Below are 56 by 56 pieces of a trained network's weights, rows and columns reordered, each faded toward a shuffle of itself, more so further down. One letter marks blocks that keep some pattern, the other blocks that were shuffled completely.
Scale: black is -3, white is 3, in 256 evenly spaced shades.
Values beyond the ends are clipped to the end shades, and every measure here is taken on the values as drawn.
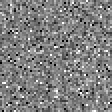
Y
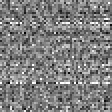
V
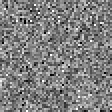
Y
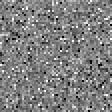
Y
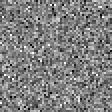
Y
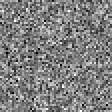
Y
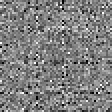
V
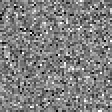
Y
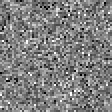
Y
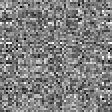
V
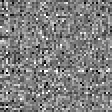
V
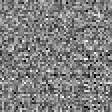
V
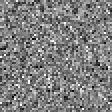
Y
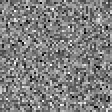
Y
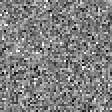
Y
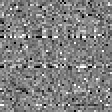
V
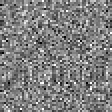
V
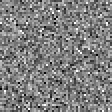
Y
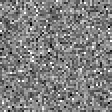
Y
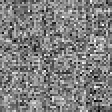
V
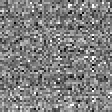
V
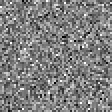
Y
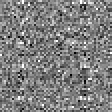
V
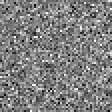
Y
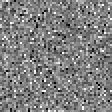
Y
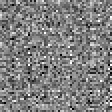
V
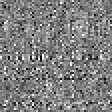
V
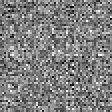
V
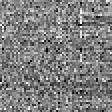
V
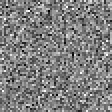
Y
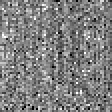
V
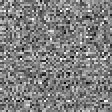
V
